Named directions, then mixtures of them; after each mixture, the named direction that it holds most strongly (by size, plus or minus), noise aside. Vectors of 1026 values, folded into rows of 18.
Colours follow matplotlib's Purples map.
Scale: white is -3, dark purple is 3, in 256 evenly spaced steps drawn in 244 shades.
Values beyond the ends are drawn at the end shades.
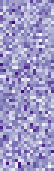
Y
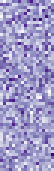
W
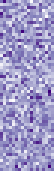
W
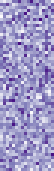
W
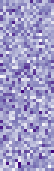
Y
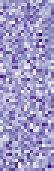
Y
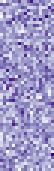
W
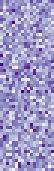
Y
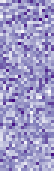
W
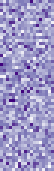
Y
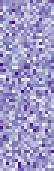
Y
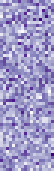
W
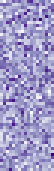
W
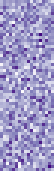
Y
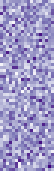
Y
